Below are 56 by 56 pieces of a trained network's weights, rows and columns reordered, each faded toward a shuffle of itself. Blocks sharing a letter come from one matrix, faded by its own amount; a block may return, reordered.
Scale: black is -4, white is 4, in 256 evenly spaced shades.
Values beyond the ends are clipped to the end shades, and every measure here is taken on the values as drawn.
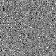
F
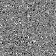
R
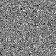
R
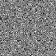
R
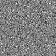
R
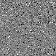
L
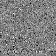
F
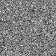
R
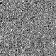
F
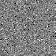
L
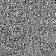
F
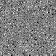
R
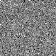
R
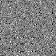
F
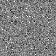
L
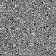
R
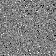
L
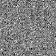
F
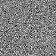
F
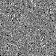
L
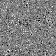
L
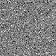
R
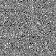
R
